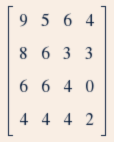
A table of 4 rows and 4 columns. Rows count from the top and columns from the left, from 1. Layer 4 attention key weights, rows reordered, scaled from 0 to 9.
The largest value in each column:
9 6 6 4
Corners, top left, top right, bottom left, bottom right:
9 4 4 2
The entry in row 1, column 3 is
6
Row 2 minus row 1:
-1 1 -3 -1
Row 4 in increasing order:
2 4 4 4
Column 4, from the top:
4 3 0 2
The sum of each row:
24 20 16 14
